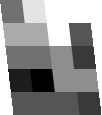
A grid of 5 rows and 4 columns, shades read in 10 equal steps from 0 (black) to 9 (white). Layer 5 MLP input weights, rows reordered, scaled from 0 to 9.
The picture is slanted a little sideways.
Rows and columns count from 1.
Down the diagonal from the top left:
4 6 5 5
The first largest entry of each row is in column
3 3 3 3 1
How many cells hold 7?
0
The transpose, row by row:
4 6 4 1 3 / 8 6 4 0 3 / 9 9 5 5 3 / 9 3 2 5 2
